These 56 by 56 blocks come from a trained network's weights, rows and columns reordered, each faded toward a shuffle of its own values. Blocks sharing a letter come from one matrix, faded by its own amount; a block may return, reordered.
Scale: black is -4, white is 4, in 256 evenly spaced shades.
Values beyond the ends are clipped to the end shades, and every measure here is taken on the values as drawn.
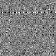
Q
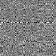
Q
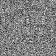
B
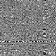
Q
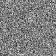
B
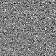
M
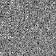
M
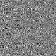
Q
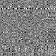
Q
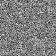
B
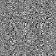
Q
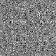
M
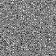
M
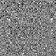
Q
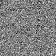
B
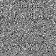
M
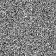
B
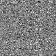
M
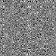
Q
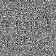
M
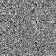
M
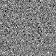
M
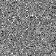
M
